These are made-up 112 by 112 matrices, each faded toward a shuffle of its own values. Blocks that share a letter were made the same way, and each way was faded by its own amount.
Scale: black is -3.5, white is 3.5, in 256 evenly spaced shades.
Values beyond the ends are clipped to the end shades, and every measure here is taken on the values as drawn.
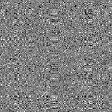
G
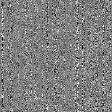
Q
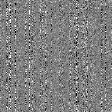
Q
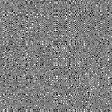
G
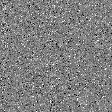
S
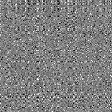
G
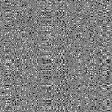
G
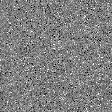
S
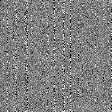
Q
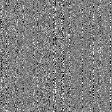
Q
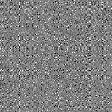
G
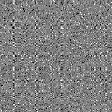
G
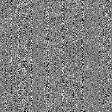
Q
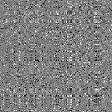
G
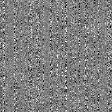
Q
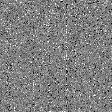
S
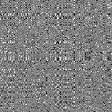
G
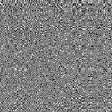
G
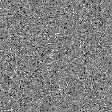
S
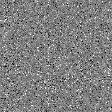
S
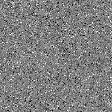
S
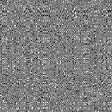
G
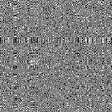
G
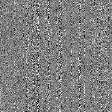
Q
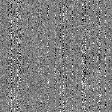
Q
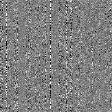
Q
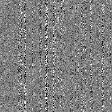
Q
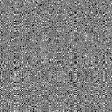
G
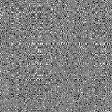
G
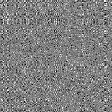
G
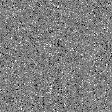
S
